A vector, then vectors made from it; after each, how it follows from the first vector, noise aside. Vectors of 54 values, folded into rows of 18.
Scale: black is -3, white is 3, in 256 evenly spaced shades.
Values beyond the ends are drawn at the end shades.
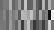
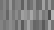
shrunk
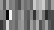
wrapped around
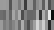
negated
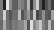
wrapped around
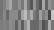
shrunk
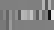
partly zeroed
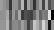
negated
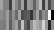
negated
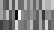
wrapped around
